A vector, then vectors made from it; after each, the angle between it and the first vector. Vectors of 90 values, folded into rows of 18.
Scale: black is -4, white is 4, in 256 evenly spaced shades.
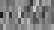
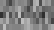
nearly parallel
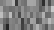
partly opposed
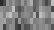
partly opposed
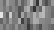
nearly opposite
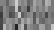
partly aligned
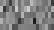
orthogonal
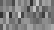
nearly parallel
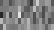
nearly parallel
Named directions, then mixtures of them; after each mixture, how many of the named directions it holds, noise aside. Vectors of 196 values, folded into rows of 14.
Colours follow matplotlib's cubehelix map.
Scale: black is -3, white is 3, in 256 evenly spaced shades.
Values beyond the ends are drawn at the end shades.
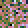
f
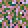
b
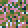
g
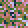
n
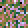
three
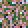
one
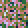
three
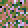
three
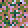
three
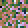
two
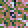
one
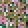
three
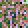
two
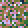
three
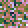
one
